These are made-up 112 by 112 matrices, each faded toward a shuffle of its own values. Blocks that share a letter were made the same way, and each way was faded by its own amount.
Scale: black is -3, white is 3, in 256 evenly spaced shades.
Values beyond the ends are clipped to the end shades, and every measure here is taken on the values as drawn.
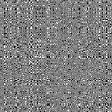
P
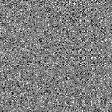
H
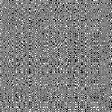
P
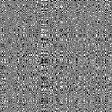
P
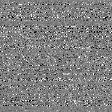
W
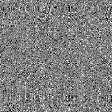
H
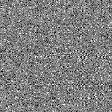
H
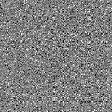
H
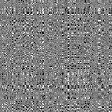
P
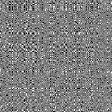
P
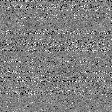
W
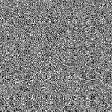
H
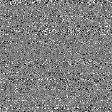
W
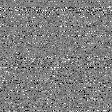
W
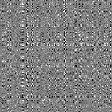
P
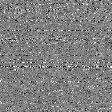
W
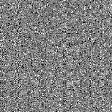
H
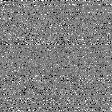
W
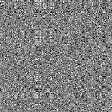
H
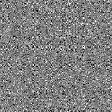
H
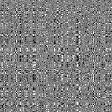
P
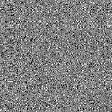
H
